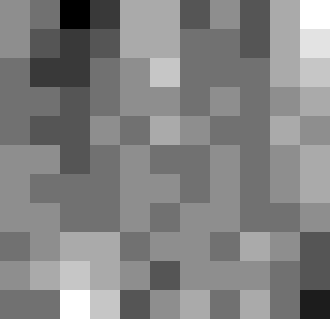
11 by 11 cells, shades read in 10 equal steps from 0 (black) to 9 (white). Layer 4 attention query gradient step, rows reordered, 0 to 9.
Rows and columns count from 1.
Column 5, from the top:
6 6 5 5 4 5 5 5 4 5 3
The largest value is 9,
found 2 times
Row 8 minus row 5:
1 2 1 -1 1 -2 0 1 0 -2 0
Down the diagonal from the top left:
5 3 2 4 4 4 4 5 6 4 1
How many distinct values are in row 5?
4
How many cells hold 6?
19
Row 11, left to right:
4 4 9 7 3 5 6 4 6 4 1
